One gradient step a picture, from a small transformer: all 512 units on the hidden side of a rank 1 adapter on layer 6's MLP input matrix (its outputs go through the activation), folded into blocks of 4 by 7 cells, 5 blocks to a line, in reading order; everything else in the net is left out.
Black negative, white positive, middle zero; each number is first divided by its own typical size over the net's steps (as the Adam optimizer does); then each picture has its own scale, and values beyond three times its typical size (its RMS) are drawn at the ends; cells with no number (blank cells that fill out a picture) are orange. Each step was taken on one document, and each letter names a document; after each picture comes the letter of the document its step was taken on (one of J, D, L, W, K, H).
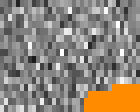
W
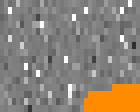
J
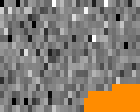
J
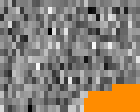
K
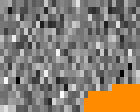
K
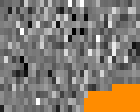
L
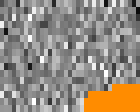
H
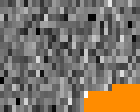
L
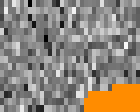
H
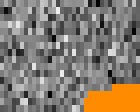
L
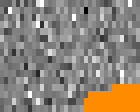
J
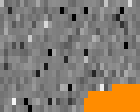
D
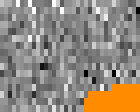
H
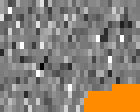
J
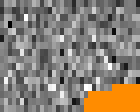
L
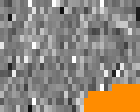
H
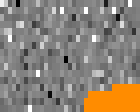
J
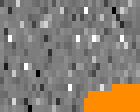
D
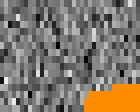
K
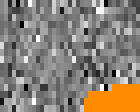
H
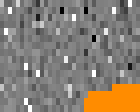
J
